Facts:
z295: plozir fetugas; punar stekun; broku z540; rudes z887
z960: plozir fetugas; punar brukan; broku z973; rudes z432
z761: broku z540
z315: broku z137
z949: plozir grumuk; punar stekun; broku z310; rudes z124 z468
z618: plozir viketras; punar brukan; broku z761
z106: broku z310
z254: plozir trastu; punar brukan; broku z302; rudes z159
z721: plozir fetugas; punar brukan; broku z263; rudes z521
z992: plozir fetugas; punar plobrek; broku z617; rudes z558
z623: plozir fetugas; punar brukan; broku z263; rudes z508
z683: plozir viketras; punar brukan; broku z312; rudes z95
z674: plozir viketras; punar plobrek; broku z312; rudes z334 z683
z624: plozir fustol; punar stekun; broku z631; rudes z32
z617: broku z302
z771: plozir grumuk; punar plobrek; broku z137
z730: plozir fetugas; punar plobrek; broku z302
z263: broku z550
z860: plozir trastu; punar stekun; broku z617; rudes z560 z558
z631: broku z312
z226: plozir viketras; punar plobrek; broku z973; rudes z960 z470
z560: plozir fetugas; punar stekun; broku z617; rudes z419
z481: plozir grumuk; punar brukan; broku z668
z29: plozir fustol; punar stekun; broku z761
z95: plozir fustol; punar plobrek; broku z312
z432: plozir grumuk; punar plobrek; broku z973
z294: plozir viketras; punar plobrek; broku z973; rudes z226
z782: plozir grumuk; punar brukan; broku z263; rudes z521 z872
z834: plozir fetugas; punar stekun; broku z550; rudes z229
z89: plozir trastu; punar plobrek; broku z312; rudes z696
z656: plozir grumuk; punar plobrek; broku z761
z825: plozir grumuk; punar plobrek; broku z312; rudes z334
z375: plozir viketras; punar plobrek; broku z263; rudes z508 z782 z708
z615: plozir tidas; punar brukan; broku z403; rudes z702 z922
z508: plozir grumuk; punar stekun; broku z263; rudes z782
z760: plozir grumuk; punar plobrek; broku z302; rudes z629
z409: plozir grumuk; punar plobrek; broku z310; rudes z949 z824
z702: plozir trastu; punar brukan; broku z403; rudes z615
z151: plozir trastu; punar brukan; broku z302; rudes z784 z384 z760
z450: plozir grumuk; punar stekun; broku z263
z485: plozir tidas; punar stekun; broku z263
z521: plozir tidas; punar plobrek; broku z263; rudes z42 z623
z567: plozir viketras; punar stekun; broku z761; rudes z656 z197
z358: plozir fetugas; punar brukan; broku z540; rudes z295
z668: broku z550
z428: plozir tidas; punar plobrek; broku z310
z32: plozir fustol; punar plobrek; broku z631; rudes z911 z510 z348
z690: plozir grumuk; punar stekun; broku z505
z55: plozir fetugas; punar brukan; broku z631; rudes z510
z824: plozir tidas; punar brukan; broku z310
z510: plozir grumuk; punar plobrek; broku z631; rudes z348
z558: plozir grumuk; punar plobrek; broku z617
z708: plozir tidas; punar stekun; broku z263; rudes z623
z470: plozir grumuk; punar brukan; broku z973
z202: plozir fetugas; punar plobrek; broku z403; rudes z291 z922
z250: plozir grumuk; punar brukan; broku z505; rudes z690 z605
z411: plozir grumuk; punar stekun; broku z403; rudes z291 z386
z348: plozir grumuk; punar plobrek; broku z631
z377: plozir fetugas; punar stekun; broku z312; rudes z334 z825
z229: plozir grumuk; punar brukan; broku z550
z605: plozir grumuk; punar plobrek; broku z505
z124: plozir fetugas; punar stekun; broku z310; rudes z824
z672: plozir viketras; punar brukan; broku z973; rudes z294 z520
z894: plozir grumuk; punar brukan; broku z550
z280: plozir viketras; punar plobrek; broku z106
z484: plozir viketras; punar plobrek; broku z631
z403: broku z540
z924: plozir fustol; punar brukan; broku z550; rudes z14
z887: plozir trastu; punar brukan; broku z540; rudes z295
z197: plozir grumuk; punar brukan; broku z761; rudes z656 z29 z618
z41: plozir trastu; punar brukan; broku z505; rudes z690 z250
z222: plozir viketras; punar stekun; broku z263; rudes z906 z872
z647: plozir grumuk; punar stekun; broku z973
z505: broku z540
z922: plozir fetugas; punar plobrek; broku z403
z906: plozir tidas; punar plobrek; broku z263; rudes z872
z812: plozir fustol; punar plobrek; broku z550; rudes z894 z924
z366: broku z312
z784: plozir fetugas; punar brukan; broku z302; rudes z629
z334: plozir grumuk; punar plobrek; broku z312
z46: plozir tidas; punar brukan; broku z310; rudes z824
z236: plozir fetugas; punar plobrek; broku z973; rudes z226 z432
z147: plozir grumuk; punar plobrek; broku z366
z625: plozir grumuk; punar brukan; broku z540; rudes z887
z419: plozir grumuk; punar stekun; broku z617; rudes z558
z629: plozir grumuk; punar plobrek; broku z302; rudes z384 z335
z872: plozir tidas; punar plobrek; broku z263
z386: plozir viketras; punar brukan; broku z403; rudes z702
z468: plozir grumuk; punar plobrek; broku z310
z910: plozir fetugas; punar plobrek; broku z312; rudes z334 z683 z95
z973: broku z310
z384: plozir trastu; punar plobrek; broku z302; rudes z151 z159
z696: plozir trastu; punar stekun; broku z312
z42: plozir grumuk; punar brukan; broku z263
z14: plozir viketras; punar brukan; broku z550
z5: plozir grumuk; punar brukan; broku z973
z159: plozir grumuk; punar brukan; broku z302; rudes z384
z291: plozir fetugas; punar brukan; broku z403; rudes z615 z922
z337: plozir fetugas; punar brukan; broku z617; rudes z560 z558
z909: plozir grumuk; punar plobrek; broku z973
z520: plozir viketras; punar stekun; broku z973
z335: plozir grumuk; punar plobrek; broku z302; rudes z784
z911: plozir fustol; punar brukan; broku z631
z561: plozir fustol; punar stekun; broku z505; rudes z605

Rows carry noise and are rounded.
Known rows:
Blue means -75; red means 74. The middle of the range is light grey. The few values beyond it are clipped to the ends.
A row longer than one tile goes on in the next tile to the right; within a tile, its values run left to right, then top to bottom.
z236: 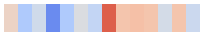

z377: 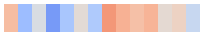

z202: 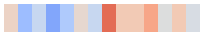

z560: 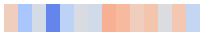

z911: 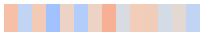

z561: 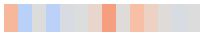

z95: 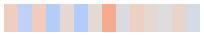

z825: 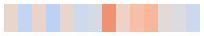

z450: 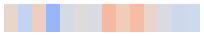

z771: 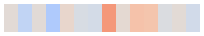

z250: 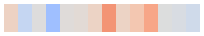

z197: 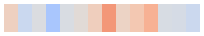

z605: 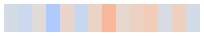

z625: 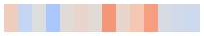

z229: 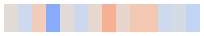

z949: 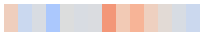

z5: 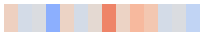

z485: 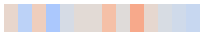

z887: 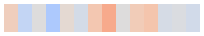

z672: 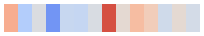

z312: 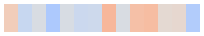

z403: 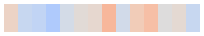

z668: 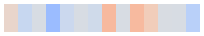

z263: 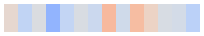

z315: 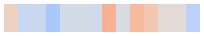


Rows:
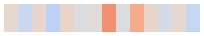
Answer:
z428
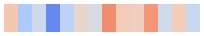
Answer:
z358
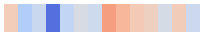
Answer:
z124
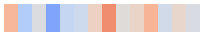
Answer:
z386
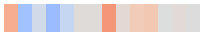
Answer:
z567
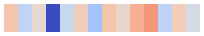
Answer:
z721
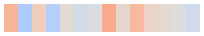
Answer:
z624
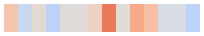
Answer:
z46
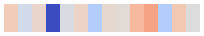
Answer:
z623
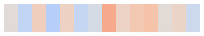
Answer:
z510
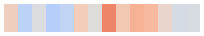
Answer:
z411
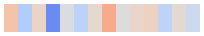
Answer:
z14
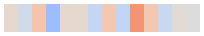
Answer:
z906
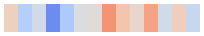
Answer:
z291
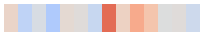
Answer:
z409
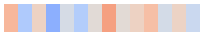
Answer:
z683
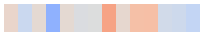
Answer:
z481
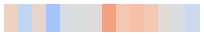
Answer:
z419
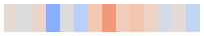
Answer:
z470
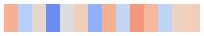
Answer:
z375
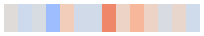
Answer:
z909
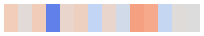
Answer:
z782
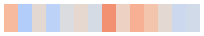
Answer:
z860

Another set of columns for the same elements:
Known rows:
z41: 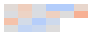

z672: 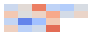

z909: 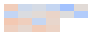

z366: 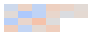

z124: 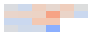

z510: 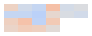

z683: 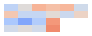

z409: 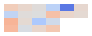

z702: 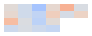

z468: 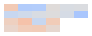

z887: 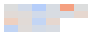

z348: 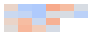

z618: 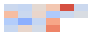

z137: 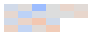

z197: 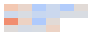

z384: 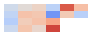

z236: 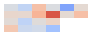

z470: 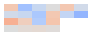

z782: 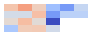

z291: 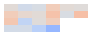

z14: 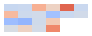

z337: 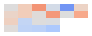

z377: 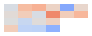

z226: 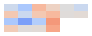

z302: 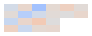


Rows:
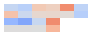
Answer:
z520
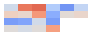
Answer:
z222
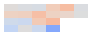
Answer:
z295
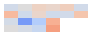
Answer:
z386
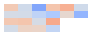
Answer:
z690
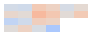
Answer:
z730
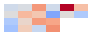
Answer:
z784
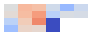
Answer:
z708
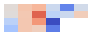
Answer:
z521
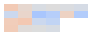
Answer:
z450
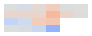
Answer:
z560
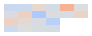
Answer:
z924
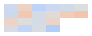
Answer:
z561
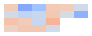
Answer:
z432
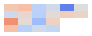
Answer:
z411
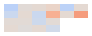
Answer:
z32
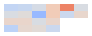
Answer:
z911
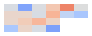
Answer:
z824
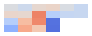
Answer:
z872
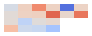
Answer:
z910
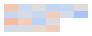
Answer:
z5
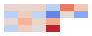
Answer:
z159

